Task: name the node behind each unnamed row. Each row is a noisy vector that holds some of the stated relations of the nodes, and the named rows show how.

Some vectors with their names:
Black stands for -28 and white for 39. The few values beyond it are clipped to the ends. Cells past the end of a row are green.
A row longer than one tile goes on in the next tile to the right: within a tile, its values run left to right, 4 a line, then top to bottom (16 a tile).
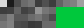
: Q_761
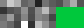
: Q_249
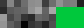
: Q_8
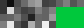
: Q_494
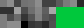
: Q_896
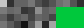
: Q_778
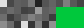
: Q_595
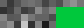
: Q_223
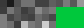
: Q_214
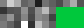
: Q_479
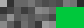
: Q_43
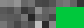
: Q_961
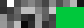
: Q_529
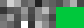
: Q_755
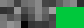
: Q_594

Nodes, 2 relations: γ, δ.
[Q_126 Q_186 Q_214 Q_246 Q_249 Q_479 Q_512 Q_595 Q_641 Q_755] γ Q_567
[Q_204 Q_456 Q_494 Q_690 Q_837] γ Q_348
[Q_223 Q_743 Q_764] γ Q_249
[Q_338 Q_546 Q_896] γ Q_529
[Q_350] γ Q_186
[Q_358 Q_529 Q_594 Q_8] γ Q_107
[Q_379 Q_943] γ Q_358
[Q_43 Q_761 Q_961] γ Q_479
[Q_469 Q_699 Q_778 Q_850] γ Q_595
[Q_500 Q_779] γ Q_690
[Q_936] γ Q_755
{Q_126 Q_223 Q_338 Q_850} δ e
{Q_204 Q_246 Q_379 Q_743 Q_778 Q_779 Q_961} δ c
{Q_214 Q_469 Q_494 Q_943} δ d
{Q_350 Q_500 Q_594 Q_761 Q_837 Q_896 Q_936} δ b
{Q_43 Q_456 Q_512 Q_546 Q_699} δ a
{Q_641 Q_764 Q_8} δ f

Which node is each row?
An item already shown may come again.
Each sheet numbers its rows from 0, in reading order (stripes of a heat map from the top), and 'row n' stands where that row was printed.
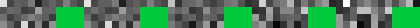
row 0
Q_595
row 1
Q_595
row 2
Q_778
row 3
Q_338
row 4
Q_529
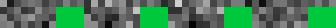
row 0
Q_850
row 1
Q_943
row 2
Q_546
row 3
Q_469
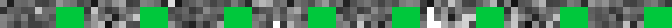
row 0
Q_764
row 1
Q_779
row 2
Q_699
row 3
Q_567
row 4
Q_126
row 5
Q_690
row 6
Q_456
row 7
Q_246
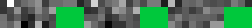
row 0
Q_379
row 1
Q_546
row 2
Q_512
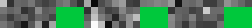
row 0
Q_778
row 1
Q_500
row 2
Q_641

